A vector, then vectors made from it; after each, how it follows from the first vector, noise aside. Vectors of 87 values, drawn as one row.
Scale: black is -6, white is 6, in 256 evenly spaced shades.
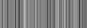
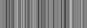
wrapped around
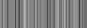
copied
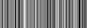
scaled up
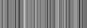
copied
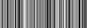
scaled up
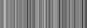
wrapped around
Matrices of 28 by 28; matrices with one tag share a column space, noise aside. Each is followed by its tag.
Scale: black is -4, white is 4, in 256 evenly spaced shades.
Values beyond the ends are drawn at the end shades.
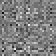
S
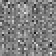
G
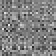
S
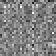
G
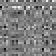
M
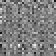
G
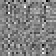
G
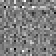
M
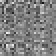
G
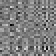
S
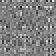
M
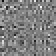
M
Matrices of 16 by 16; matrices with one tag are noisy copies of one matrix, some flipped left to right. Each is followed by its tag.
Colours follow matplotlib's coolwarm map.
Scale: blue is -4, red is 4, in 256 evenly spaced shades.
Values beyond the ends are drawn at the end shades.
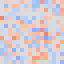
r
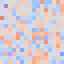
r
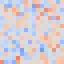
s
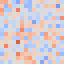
r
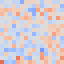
s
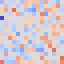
s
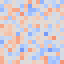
s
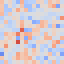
r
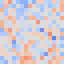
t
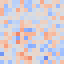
r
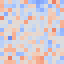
t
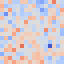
t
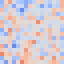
t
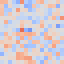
r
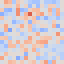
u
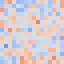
t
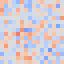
r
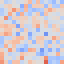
s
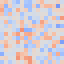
r
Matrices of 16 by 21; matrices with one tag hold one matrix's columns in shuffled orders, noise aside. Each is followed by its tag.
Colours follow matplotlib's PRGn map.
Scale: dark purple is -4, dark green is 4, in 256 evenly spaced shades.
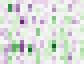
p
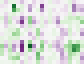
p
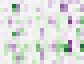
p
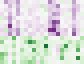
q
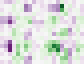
p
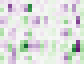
p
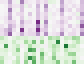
q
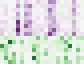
q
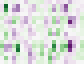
p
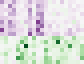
q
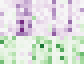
q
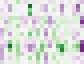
p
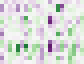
p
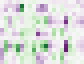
p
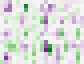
p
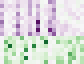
q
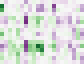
p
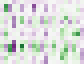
p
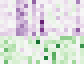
q
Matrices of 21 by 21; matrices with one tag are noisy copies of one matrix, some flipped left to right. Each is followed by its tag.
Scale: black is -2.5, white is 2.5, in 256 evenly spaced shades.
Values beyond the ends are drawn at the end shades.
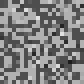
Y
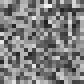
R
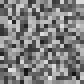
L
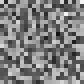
L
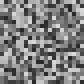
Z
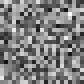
Y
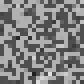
Z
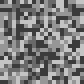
R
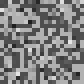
Y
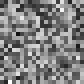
Y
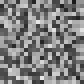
L
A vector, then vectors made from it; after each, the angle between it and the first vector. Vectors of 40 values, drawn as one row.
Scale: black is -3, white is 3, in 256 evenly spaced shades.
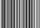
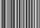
nearly parallel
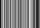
partly opposed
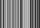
partly opposed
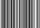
nearly parallel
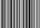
nearly parallel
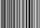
nearly parallel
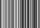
partly opposed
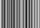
nearly parallel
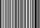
nearly opposite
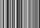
orthogonal
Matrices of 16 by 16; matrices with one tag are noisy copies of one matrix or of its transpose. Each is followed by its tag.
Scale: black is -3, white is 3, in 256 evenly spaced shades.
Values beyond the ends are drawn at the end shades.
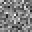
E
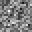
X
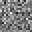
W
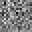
W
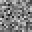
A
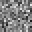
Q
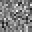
Q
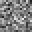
A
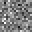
W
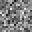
X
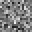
E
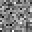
A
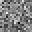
E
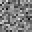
E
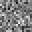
A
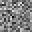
W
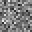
W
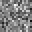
Q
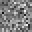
X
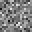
X
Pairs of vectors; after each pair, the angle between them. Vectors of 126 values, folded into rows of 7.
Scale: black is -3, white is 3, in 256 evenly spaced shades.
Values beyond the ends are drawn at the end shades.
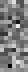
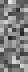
partly aligned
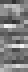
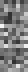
partly aligned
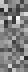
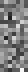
orthogonal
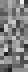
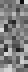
nearly opposite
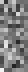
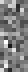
partly aligned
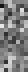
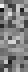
nearly opposite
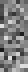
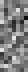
partly opposed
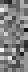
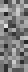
partly aligned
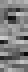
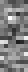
nearly opposite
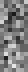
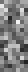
partly aligned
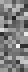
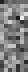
orthogonal
